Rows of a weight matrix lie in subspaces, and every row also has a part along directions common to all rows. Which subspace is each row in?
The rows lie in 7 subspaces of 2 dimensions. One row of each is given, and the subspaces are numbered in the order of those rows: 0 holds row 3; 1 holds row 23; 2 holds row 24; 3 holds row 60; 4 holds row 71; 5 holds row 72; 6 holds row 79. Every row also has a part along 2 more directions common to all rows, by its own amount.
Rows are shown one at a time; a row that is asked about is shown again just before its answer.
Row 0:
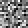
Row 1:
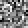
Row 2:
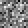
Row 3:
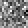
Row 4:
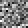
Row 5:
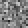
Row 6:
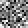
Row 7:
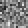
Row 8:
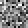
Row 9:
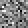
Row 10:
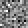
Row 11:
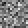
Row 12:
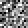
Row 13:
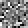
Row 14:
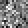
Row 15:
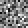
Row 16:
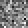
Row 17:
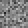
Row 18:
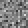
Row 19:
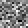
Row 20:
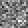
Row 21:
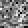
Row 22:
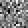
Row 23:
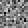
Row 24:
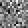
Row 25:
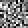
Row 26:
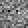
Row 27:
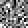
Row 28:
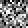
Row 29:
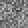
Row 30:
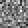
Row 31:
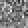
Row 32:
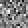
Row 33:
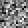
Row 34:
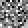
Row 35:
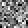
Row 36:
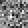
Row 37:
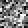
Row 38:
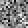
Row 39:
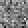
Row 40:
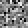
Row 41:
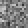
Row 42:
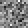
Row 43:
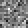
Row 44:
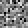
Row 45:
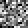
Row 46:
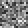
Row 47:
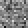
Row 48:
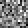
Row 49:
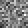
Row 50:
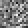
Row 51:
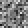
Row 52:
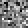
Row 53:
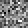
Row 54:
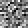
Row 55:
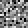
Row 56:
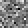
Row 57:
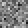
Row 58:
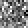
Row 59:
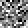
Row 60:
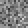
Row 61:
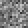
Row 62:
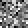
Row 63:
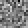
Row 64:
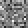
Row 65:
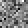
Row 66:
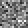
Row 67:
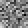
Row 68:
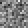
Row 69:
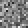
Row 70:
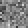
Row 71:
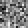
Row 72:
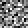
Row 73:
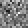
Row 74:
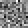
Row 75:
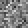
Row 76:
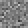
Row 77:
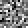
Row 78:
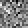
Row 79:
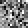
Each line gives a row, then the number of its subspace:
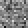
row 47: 5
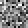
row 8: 4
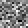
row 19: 0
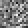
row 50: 6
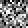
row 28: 2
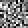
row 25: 2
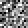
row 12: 6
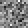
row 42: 6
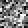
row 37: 6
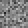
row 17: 1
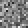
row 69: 1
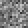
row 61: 6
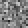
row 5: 0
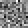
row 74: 2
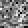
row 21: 6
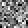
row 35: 5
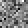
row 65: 5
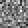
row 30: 0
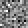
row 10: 4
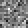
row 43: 5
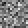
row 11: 5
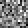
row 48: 0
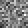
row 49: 3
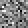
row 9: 1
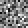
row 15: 3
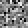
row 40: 1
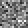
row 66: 4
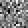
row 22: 2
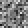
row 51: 6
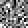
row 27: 3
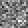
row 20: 4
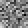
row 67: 3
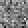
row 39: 5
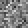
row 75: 3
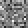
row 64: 5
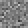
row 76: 1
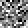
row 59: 2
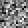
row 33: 4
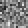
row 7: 4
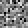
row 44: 1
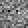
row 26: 2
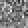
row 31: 0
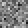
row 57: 5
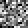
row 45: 4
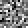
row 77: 0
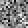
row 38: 3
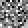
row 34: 2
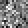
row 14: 3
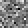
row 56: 5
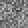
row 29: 0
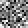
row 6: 3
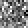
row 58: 0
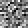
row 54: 3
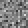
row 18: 1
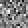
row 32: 2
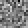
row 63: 0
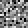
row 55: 1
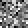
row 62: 5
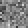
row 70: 4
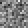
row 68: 6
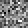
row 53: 1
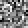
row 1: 0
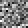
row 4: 1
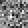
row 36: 6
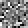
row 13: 1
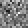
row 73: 2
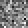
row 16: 5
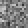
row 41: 4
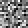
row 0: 3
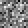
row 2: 6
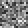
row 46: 4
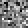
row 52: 0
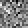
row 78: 2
